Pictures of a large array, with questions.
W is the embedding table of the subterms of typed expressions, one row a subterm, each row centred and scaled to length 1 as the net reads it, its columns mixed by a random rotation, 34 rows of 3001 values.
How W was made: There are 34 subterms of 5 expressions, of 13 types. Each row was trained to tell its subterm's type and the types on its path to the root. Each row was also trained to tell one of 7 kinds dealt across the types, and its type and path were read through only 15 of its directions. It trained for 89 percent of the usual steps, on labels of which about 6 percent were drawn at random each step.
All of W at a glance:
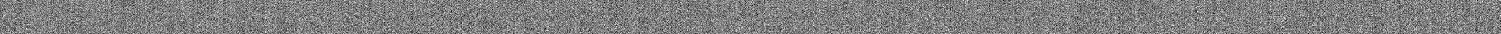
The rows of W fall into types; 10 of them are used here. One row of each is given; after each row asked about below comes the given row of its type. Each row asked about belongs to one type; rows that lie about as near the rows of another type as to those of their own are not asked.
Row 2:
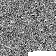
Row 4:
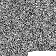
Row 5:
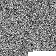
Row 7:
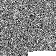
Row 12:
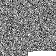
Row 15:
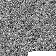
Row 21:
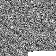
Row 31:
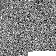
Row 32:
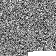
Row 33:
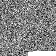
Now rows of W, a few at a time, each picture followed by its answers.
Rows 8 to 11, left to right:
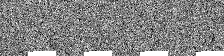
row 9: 21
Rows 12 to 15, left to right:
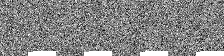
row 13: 7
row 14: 5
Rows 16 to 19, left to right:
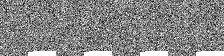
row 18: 32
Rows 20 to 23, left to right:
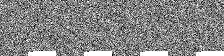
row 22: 12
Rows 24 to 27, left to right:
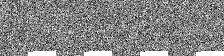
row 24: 15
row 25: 31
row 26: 2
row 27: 32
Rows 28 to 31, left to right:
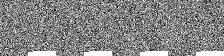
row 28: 31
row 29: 4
